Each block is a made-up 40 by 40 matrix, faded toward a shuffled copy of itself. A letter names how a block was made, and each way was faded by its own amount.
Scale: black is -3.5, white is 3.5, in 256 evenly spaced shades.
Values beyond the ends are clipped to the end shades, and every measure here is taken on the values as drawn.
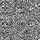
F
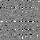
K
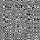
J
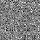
F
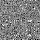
F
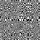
J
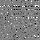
K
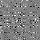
K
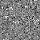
F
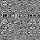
J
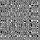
J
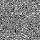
F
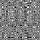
J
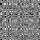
J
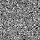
F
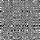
J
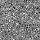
F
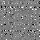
K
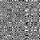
J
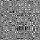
J
